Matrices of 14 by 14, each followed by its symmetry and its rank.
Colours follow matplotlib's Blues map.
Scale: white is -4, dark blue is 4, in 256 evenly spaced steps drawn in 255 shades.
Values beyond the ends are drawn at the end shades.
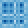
symmetric, rank one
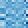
neither, rank two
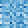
neither, rank two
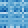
neither, rank two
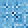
symmetric, rank three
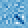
symmetric, rank three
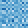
neither, rank two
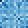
symmetric, rank three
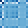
symmetric, rank one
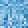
neither, rank three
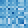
symmetric, rank three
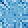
symmetric, rank three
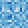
antisymmetric, rank two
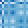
symmetric, rank one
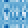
neither, rank two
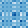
symmetric, rank one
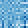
antisymmetric, rank two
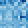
neither, rank three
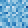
neither, rank three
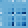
symmetric, rank one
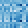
neither, rank two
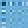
symmetric, rank one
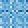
antisymmetric, rank two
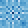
symmetric, rank three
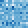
neither, rank three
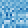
neither, rank three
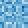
antisymmetric, rank two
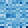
neither, rank three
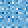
antisymmetric, rank two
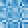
antisymmetric, rank two
